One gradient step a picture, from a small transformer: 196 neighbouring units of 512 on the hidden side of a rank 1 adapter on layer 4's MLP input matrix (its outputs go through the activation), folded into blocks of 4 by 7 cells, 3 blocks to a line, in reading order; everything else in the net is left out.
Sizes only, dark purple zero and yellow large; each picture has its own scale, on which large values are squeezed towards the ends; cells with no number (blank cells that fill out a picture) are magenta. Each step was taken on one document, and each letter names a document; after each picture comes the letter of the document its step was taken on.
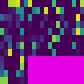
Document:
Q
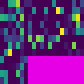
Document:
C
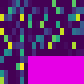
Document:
C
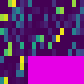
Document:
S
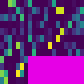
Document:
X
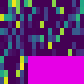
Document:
S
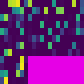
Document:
Q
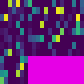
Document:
Q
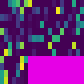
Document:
Q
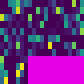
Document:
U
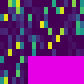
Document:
S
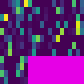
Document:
Q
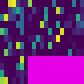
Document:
S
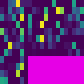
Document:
C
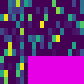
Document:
S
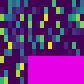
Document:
C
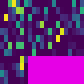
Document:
X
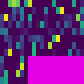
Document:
X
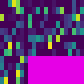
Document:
U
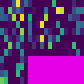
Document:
C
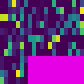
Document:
X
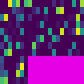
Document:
Q
